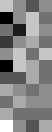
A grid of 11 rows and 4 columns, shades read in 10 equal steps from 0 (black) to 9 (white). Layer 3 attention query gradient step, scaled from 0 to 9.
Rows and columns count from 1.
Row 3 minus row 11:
-5 -4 4 -1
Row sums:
20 16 17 17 23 17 16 20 20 18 23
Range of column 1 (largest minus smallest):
9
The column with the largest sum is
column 3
